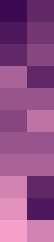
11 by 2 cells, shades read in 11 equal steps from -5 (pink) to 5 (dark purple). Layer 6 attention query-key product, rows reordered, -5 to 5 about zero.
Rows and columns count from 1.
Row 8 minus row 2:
-5 -3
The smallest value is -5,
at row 11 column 1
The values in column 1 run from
-5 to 5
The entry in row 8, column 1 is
-1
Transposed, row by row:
5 4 3 -1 0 1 0 -1 -3 -4 -5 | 3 2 1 3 0 -2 0 -1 3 4 -3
